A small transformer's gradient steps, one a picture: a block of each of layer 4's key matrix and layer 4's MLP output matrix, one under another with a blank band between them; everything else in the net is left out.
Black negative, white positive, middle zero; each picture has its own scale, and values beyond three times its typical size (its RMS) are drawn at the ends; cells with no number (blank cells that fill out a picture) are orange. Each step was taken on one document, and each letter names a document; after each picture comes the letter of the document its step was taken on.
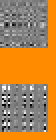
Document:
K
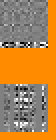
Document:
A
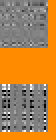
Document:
K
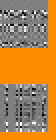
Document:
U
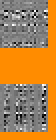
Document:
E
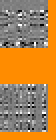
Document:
U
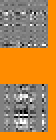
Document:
A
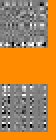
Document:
K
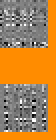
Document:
U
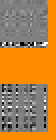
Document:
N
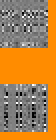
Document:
U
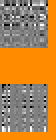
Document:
K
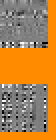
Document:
N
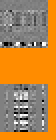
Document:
A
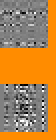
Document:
A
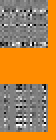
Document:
E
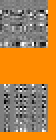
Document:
E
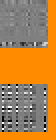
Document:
N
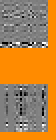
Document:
E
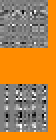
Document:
E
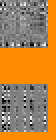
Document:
K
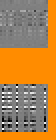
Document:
N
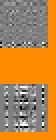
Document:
A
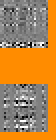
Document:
A
